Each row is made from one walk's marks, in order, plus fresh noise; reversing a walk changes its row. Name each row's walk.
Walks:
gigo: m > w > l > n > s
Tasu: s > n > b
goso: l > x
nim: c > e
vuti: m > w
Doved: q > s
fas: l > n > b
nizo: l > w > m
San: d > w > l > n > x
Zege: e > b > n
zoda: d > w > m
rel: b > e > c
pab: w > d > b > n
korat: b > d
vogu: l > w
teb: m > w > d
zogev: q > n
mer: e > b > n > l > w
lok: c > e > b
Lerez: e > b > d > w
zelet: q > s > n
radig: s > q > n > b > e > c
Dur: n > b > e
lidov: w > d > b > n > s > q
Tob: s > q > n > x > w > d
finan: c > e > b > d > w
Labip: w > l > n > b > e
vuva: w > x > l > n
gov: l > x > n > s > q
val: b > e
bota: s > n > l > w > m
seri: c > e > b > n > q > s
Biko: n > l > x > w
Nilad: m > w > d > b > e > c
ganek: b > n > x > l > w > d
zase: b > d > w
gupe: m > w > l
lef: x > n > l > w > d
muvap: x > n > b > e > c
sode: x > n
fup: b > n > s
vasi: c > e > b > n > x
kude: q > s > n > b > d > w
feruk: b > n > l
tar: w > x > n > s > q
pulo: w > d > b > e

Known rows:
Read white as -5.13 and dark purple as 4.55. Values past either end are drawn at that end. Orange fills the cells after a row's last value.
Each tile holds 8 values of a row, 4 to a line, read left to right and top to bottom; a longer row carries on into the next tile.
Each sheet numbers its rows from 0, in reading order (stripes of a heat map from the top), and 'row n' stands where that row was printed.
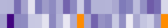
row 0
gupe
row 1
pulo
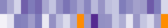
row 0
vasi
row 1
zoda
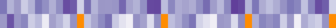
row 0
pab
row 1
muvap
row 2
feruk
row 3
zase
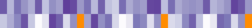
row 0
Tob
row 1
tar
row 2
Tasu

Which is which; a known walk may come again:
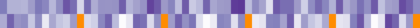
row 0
pulo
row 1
Tasu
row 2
Biko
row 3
rel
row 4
radig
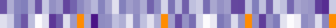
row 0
zelet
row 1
teb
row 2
tar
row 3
lef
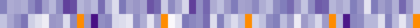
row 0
feruk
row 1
nizo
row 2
nim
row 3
mer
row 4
vuti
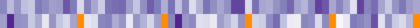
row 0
zoda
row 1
Zege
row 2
San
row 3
fup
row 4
lok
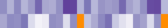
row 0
fas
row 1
muvap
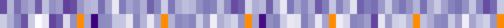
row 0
Tob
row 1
gupe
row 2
zase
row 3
gigo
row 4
finan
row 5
korat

